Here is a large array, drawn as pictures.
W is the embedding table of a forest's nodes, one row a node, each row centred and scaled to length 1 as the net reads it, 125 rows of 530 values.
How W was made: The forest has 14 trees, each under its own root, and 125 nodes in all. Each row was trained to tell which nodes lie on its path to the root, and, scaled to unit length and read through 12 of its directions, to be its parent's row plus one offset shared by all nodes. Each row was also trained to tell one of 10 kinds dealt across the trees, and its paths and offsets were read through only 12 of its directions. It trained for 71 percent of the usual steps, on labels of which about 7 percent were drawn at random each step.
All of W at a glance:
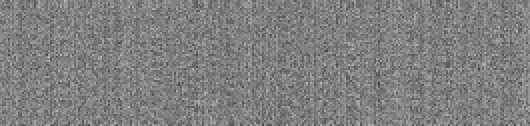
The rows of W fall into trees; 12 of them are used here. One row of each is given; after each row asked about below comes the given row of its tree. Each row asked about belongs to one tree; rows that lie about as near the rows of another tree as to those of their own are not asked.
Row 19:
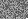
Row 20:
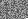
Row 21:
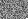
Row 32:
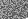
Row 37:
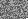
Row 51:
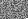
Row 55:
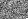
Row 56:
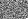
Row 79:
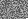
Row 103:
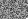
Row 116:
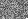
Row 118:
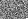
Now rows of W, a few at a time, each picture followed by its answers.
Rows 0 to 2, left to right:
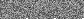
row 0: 37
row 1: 116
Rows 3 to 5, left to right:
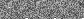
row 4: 37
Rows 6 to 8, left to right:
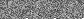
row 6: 37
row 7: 56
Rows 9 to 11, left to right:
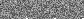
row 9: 55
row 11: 56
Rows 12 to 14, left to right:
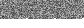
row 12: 55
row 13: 21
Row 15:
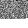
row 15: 116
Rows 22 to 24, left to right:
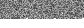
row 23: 20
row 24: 116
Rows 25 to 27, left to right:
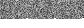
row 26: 116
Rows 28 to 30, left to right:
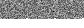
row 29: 37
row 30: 55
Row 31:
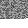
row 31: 37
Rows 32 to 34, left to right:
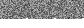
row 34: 56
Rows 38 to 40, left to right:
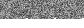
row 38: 55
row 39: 103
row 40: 116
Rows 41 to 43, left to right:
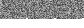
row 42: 51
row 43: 21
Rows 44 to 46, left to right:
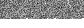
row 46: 51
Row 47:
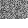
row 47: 21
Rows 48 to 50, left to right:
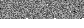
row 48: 37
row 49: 116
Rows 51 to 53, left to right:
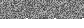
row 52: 21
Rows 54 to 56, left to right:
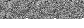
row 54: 55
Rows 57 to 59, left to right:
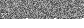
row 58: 56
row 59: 21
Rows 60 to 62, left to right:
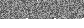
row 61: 37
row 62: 19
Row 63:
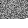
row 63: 116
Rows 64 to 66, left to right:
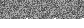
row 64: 21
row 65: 19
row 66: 118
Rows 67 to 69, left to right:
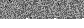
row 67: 116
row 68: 37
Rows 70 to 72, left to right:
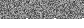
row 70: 21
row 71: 116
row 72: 55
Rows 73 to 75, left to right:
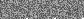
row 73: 37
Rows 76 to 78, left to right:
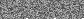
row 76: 37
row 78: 20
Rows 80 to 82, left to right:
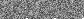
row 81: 55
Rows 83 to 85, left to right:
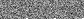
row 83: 37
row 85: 56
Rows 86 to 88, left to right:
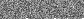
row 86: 56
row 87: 55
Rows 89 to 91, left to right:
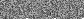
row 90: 55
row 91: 51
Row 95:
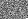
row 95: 56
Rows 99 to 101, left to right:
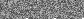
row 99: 55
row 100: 21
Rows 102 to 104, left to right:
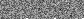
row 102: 21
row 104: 56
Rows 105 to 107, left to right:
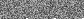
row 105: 21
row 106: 118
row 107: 56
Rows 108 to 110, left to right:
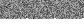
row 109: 116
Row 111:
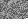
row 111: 55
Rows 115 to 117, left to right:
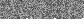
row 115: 21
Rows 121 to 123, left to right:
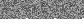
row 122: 56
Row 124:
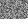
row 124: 56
